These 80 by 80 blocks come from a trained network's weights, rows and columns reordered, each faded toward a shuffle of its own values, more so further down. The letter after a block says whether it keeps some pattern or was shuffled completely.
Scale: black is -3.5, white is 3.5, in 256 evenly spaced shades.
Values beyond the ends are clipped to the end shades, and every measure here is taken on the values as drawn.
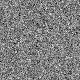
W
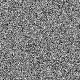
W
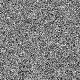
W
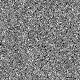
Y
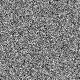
Y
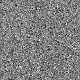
W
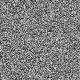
W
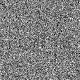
W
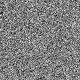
Y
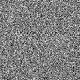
W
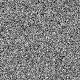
W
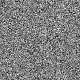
Y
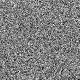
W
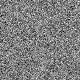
Y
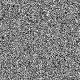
W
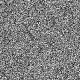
W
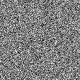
Y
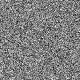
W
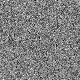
Y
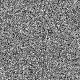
Y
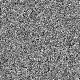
Y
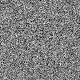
Y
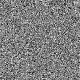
W
